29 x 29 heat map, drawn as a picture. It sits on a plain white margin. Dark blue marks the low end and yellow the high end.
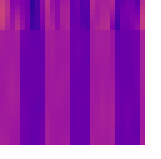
Average level on the scale: 30%. Stripes: upright, repeating 3 times. Grain: streaks running down. Seam: horizontal, 20% of the way down, the bottom part calmer.
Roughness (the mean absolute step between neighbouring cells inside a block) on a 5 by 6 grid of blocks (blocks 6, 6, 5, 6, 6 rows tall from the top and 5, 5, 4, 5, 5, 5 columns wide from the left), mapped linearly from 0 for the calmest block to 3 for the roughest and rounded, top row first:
2 3 1 2 2 2
1 1 0 1 1 1
1 1 0 1 1 1
1 1 0 1 1 1
1 1 0 1 1 1
